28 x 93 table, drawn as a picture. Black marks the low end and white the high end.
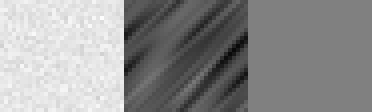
It is made of 1 by 3 panels. Panel 1,1: very high, fine-grained, faint in contrast. Panel 1,2: low, slanting up to the right. Panel 1,3: middling, flat.
